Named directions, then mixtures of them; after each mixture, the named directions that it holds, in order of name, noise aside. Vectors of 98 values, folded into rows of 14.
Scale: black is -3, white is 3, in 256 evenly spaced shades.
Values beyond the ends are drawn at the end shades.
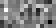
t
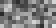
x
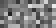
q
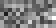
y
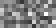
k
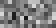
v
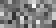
v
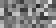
k, t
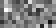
t, x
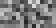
k, t, v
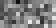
q, x, y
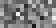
k, v, y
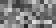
v, x, y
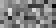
q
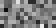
t, v, x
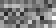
y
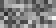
y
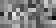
v, x, y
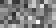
q, v, x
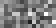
k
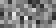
v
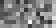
q, x, y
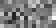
v, y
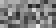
q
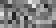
v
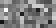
t, v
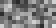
x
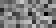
k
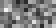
k, t, x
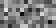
t, y
